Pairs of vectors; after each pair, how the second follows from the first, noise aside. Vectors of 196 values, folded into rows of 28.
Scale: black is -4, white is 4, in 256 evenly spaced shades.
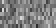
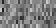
negated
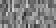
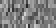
negated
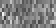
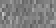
shrunk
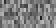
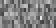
negated
